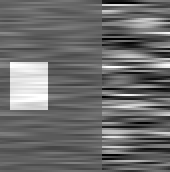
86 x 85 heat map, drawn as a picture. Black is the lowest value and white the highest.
A vertical seam about 60% of the way across splits the table, and the left part is calmer. Overall the values sit about 40% of the way up the scale. Most values sit low, with a long tail of high ones. An odd patch, higher than its surroundings, sits in the middle left. The ninth with the highest average is the middle left.
